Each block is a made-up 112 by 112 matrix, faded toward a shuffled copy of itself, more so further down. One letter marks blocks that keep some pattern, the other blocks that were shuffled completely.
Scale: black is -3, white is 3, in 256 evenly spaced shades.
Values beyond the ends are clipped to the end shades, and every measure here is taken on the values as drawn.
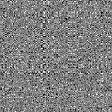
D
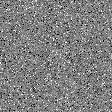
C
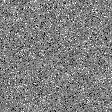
C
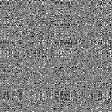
D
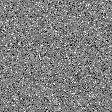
C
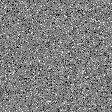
C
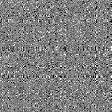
D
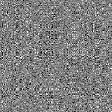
D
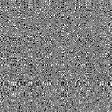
D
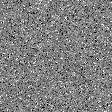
C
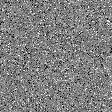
C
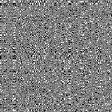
D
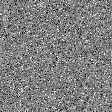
C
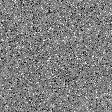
C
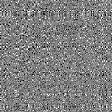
D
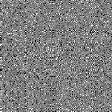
D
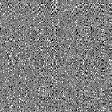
D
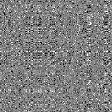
D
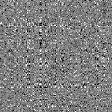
D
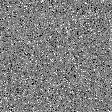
C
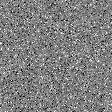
C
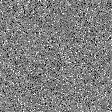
C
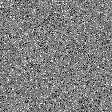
C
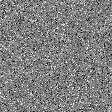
C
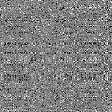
D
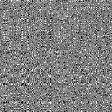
D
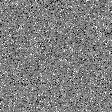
C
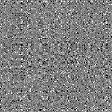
D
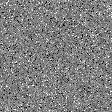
C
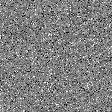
C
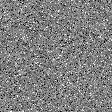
C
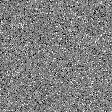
C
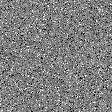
C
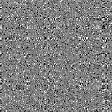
D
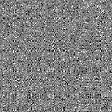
D
